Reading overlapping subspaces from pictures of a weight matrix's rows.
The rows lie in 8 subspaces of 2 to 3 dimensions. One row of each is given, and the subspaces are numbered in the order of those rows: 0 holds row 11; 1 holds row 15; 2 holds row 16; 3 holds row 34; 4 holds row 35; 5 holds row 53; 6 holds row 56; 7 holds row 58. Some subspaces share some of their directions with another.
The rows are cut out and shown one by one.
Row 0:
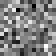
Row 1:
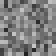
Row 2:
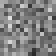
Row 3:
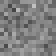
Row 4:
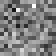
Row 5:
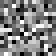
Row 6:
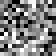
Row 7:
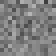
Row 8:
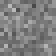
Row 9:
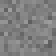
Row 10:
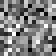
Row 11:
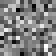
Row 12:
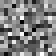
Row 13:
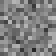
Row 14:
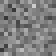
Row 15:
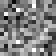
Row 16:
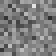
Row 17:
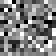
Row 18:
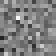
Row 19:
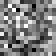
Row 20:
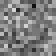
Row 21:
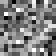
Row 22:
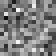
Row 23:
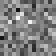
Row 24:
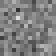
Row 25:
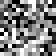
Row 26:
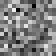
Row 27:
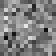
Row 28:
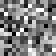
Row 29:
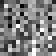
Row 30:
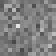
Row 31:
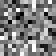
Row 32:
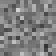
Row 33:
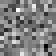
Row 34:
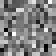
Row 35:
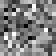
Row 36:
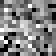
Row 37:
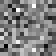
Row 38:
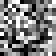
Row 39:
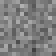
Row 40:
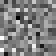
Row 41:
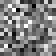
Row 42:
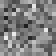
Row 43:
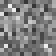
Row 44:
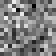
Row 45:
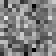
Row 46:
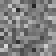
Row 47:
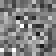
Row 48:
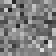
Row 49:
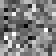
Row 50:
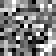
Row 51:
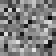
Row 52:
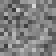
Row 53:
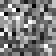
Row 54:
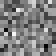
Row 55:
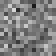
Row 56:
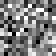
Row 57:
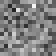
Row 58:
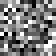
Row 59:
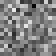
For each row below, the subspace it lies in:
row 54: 3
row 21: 1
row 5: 0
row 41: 1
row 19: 3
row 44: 7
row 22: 1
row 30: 6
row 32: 0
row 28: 6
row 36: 4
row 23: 2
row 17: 7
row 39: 6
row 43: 5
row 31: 2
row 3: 5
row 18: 2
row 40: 2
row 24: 2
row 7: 1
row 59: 1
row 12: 0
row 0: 0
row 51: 7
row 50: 2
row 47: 2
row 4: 6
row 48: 7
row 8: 5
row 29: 6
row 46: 4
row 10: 6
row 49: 4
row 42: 4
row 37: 4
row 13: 5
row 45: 3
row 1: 3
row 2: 6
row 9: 7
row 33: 0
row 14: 2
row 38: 3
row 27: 4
